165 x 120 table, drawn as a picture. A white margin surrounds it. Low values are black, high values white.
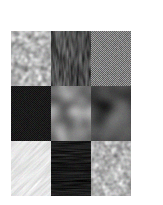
The table splits into 3 rows of 3 panels. Panel 1,1: high, blotchy. Panel 1,2: low, streaked downward. Panel 1,3: middling, checkered, strong in contrast. Panel 2,1: very low, checkered, faint in contrast. Panel 2,2: middling, smooth. Panel 2,3: low, smooth. Panel 3,1: very high, slanting up to the right, faint in contrast. Panel 3,2: very low, streaked across, faint in contrast. Panel 3,3: high, blotchy.
